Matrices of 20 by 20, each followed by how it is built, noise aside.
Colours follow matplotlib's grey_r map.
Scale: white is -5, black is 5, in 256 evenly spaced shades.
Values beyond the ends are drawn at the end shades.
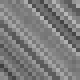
Toeplitz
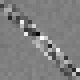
banded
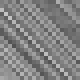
Toeplitz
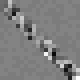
banded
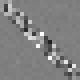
banded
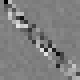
banded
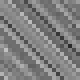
Toeplitz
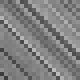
Toeplitz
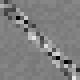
banded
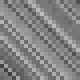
Toeplitz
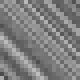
Toeplitz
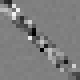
banded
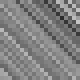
Toeplitz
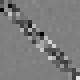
banded
